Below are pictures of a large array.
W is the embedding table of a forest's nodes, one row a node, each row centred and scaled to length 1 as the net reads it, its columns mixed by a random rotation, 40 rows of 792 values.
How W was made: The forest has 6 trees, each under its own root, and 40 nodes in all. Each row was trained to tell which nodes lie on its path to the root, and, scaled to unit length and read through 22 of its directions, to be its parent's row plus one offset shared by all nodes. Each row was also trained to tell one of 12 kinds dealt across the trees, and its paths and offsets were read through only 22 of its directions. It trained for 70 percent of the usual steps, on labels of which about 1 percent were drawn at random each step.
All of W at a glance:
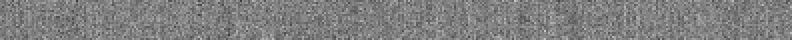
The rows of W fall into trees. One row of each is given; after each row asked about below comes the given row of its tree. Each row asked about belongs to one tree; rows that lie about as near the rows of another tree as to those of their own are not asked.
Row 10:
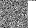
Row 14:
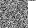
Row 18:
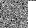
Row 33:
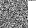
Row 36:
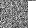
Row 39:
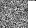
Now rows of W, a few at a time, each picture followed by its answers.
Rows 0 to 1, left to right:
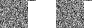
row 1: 10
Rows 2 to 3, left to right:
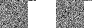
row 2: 36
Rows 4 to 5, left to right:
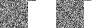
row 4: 18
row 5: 14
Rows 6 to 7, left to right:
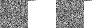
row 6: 10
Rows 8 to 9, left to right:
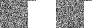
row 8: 10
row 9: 36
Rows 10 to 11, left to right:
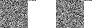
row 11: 18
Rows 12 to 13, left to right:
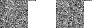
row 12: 33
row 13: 18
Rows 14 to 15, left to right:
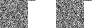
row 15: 10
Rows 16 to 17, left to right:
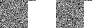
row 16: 33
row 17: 18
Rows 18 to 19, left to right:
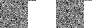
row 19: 33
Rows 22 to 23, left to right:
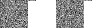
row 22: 33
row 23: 33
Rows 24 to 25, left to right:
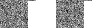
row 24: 10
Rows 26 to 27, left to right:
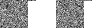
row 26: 39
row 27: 36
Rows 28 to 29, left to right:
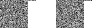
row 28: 14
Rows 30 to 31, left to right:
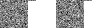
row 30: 33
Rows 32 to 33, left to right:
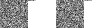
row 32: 10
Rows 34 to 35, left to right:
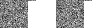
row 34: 33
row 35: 10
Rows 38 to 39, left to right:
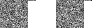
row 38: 39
